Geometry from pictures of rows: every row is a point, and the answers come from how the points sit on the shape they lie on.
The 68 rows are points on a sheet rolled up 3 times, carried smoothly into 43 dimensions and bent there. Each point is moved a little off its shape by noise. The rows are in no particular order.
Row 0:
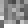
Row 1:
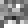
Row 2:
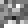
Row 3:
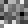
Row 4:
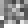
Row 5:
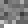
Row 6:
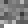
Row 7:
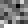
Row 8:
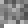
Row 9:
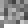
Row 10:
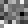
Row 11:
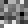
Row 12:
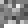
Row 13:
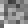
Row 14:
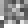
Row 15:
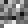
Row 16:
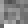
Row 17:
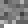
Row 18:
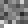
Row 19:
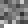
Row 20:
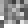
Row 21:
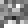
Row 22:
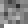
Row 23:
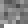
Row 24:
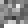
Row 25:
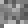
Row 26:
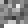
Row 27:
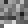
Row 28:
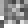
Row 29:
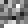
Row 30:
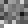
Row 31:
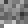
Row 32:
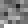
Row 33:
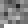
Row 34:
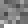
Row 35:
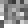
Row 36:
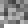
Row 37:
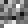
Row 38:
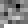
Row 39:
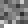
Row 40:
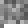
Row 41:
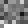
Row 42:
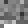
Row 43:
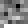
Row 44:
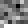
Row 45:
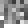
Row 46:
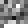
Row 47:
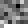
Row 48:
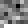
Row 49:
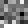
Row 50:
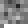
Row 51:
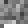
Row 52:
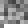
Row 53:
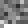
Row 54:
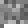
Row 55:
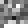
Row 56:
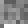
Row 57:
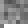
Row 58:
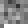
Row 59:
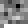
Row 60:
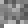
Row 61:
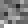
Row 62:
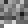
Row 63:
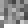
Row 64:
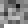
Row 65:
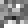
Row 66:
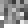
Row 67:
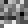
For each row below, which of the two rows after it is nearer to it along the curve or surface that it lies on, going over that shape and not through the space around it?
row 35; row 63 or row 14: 14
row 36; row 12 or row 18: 12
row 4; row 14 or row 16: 14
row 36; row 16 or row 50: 50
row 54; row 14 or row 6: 6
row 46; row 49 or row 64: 49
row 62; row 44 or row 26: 26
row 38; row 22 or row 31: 22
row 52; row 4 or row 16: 4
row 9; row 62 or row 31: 62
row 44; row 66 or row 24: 24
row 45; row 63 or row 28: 28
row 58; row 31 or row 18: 18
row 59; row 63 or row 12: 63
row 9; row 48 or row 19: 48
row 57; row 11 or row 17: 17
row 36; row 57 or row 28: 28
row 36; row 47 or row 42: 47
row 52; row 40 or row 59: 59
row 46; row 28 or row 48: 28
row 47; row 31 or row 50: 50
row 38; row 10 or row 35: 10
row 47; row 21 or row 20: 21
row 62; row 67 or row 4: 67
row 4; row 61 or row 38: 38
